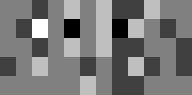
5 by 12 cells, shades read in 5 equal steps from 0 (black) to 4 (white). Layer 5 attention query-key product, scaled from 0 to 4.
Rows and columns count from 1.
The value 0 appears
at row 2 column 5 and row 2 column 8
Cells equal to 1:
16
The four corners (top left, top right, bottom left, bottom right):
2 2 2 2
